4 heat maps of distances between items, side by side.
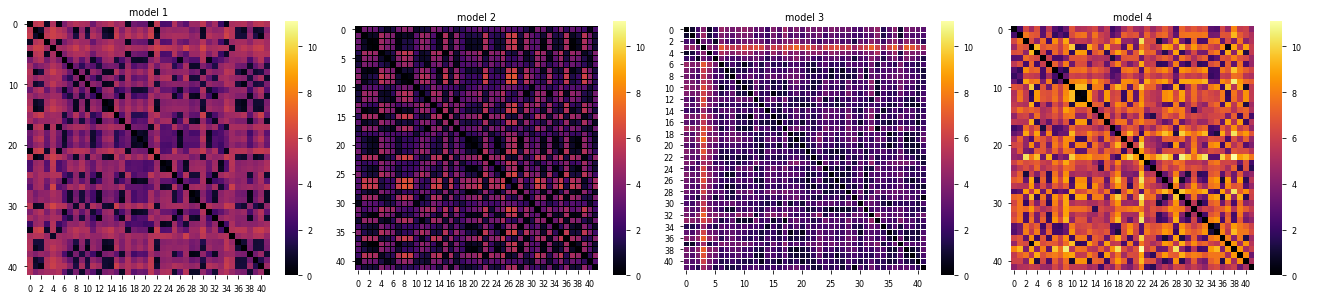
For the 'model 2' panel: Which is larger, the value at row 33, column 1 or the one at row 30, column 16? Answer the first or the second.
the first
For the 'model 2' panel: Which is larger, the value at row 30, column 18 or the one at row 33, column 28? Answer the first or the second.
the second
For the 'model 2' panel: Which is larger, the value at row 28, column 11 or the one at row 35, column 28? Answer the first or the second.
the first
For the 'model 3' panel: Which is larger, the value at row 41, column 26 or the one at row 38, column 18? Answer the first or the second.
the first
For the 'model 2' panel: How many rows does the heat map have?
42
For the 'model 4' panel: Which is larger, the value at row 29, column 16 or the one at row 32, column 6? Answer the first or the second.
the first
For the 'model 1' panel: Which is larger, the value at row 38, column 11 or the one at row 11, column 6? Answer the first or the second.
the first
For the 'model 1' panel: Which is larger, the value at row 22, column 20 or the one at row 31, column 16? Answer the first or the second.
the first
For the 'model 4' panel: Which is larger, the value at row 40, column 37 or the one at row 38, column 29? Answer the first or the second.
the first
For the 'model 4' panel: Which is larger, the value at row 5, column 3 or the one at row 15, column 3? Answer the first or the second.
the first
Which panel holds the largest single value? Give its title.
model 4
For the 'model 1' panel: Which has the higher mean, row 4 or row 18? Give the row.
4
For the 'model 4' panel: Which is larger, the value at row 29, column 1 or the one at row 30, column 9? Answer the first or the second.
the second
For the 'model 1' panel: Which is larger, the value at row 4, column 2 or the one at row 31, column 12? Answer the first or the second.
the first
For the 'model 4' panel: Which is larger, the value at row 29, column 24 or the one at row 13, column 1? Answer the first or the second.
the first
